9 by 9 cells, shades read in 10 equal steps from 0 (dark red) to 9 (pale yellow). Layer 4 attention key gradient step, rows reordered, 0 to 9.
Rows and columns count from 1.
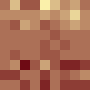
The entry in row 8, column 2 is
2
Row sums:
48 50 41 35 34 33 25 30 25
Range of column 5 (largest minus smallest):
8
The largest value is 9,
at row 1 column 5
